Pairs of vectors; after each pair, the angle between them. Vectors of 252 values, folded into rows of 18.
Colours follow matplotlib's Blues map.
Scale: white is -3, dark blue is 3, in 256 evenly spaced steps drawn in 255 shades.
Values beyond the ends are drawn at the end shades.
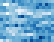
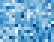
partly aligned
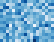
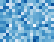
nearly parallel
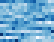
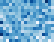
partly aligned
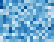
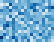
partly opposed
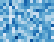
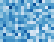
partly opposed
